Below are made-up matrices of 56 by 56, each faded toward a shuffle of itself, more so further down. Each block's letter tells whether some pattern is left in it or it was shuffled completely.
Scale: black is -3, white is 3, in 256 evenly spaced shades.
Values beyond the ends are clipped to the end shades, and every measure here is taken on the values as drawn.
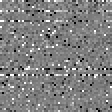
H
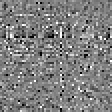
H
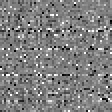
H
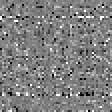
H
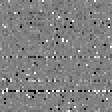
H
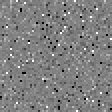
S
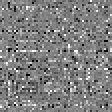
H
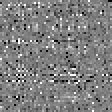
H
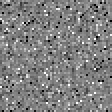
S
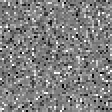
S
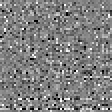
H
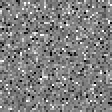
S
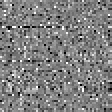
H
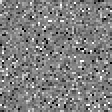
S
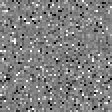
S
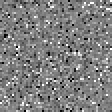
S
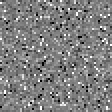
S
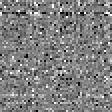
H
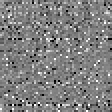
H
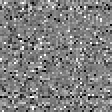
H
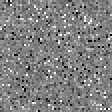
S
